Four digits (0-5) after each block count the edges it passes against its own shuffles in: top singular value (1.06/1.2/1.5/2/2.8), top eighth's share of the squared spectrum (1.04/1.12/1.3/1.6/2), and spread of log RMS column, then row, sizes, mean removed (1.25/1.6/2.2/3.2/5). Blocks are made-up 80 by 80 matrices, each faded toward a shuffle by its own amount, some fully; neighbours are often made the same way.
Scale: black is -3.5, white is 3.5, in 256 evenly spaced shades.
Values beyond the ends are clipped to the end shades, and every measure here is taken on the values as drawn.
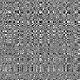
5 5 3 4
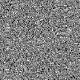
3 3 1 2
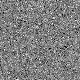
0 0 0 0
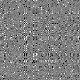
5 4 2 2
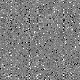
4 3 2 1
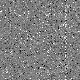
3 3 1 0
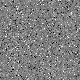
2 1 0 0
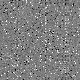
3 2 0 0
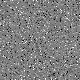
2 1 0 0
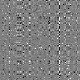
5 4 3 2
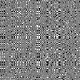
5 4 3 3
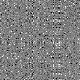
4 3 2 1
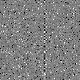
4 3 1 0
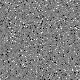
2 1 0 0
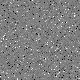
0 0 0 0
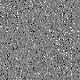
4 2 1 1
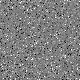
0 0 0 0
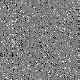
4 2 1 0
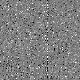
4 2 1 0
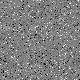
2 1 0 0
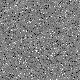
1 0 0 0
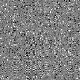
4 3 2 1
